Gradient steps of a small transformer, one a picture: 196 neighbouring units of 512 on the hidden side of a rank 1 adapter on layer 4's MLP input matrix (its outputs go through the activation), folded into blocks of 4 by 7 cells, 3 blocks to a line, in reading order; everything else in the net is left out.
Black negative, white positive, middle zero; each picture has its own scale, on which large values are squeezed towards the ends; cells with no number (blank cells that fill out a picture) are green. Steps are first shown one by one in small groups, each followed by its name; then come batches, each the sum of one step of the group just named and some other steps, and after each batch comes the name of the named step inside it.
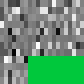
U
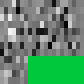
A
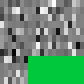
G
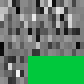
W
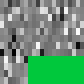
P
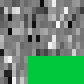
U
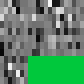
W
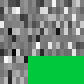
U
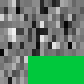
A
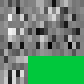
A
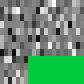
G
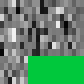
A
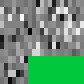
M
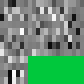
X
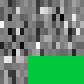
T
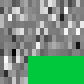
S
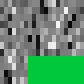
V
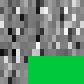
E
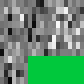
M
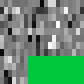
S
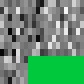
E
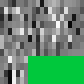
X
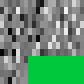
E
